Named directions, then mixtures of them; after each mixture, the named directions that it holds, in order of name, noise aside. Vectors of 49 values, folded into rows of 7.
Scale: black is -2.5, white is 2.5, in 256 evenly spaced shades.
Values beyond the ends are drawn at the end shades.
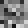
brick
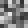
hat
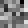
brick, hat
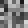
brick, hat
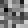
brick, hat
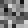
brick, hat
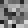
brick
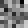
brick, hat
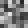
hat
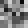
brick, hat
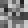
brick, hat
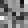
brick, hat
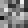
brick, hat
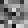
brick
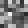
hat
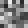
hat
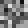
brick, hat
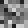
brick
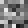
brick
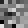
brick, hat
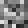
brick
